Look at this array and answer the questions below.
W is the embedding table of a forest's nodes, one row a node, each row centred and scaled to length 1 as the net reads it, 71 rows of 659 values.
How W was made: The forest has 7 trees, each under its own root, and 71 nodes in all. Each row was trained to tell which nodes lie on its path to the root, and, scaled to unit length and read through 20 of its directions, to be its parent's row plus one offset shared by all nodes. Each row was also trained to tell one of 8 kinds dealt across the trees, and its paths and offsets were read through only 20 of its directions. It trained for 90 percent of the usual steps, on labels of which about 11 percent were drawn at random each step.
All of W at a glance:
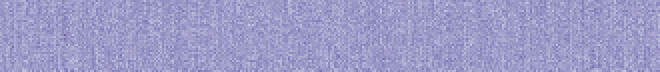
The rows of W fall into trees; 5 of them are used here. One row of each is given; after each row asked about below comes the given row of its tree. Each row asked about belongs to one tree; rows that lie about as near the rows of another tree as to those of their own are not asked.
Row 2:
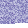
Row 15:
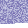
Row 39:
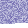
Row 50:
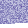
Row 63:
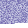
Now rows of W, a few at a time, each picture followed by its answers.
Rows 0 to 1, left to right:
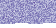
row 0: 2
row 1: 39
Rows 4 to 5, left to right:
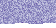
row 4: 63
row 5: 50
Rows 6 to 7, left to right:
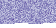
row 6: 50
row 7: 15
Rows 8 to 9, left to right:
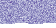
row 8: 39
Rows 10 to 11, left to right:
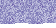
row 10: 39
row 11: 39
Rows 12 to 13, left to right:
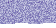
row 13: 39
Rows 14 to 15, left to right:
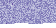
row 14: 39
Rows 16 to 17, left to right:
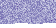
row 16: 15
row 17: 63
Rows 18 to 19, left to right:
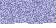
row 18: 15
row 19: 63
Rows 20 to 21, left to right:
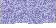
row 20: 63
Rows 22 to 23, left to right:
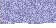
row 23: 39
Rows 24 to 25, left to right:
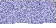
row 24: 2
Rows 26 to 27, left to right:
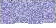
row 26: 39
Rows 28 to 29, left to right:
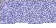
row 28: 15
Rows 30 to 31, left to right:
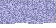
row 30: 39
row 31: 63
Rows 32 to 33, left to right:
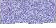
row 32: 50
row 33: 63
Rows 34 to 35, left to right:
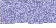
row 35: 63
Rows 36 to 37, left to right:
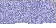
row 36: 50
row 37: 63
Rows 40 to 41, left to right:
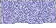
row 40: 63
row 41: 15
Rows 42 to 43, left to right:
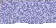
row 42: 39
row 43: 63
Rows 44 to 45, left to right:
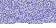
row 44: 15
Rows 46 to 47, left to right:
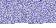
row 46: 63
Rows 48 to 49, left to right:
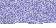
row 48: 15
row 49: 63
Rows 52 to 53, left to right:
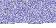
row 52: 63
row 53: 15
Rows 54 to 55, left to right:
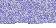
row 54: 50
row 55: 50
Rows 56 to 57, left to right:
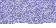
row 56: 15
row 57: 50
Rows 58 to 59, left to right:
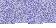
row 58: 63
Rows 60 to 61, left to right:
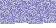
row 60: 15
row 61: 15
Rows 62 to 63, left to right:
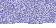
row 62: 2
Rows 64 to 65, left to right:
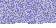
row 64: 2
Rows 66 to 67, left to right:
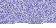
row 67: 15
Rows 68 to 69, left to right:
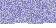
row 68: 15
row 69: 15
